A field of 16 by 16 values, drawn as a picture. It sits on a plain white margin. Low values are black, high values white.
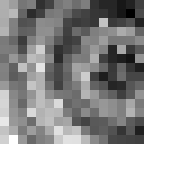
The field climbs toward the bottom left. The bottom left is the ninth with the highest average. Concentric rings centre on the middle right. The values follow a bell shape.
